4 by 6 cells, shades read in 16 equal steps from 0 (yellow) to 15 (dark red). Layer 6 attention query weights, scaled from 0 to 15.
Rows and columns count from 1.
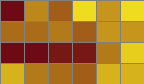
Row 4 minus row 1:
-12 1 -1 9 -2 3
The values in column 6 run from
0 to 5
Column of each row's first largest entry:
1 4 1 4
